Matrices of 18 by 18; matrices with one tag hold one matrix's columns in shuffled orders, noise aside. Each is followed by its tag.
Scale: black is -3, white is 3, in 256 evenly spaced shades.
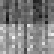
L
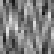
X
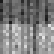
L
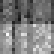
L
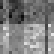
L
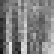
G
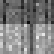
L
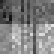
L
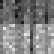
L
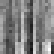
G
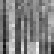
G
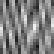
X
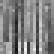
G
